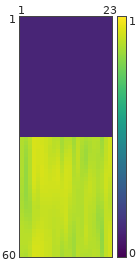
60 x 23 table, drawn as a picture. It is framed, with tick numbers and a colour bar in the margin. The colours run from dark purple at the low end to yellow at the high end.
It is made of 2 by 1 panels. Panel 1,1: very low, flat. Panel 2,1: very high, streaked downward, faint in contrast.
